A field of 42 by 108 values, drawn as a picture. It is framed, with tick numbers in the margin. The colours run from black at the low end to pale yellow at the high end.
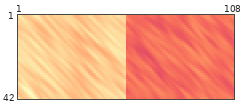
It is made of 1 by 2 panels. Panel 1,1: very high, slanting down to the right, faint in contrast. Panel 1,2: high, slanting down to the right, faint in contrast.
